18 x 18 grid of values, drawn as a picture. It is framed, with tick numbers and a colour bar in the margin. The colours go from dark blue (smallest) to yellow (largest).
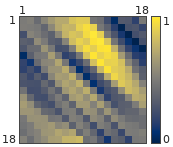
Average level on the scale: 50%. Grain: diagonal, down to the right. Slope: none. Ninth with the highest average: top middle. Calmest part: bottom left. Ninth with the lowest average: top right.
